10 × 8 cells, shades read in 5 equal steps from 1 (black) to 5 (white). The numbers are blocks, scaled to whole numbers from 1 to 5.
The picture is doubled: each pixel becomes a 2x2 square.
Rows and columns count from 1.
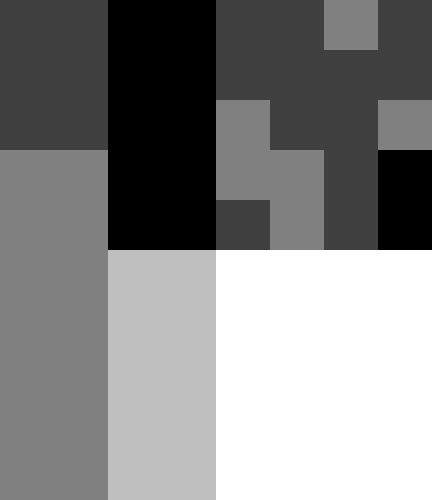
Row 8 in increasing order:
3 3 4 4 5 5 5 5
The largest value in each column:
3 3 4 4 5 5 5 5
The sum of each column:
27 27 25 25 37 37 36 34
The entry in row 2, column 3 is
1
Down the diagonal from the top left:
2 2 1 1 2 5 5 5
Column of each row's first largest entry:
7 1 5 1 1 5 5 5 5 5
